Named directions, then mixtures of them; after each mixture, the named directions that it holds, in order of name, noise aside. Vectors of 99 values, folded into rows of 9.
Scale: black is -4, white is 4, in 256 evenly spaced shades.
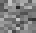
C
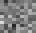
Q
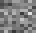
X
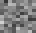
C, Q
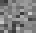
C, Q, X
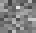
C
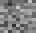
C, Q, X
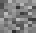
C, X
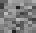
C, X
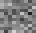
X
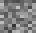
C, Q, X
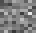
X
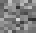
C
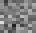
Q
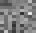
Q, X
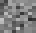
C, Q, X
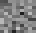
C, Q, X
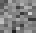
C, Q, X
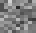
C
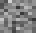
C, Q, X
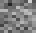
C, X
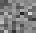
C, Q, X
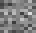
X
